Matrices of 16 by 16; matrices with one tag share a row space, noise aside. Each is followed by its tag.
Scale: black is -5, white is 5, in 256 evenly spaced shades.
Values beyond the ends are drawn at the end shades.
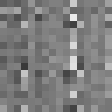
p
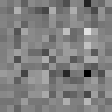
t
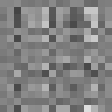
t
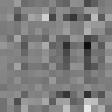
t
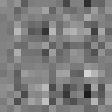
t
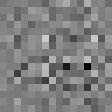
t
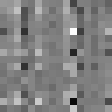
p
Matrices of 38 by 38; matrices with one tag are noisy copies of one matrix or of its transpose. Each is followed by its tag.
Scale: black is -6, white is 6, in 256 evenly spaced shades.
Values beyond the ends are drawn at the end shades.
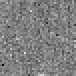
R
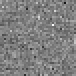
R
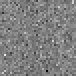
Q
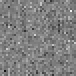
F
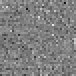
R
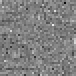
R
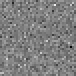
Q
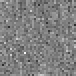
R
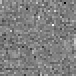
R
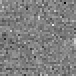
R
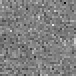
R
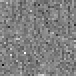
R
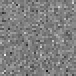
Q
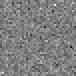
Q
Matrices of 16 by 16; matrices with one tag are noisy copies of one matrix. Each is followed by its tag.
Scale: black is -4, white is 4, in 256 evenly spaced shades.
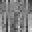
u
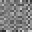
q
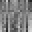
u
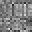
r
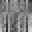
u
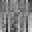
u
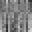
u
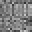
r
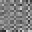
q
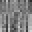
u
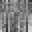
u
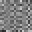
q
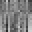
u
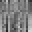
u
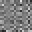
q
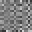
q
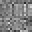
r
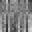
u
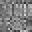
r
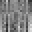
u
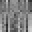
u
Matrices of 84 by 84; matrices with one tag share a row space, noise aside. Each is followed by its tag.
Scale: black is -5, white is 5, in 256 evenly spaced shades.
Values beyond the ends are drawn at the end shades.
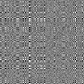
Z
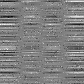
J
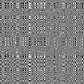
Z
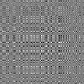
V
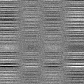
J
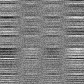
J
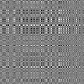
V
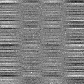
J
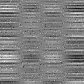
J
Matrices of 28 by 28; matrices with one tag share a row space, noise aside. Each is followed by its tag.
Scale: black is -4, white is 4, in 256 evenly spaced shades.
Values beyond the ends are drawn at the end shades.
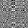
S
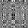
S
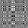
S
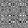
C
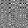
C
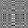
S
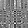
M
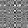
M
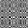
C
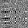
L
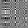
L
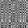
C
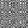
C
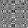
S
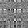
M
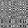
C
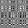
C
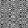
C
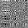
L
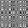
C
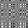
C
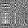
L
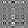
S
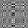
S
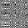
L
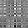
M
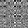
M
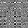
M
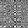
M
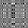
S
